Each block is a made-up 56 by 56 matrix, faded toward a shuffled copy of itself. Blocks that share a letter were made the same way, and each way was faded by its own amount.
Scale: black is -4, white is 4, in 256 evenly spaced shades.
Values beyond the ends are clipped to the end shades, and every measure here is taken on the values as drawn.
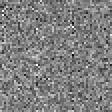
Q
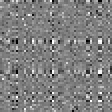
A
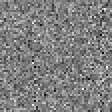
Q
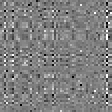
A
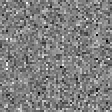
Q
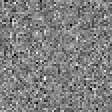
Q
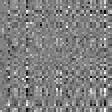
A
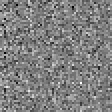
Q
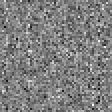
Q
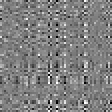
A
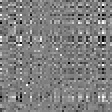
A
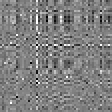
A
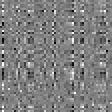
A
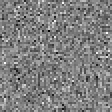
Q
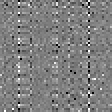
A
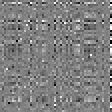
A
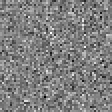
Q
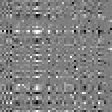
A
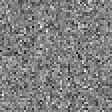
Q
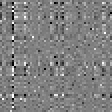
A
